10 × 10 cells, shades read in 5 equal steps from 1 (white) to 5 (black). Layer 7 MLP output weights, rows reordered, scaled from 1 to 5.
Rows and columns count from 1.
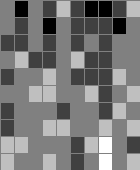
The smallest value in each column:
2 2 2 2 2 2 2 1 2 2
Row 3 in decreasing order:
4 4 4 4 4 3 3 3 3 3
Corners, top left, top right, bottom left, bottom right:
3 2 2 2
